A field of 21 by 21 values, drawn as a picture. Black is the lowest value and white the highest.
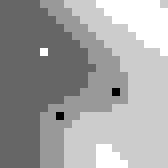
Slope: up to the right. Lone odd cells: 3, 1 higher and 2 lower than their neighbours. Ninth with the highest average: top right.
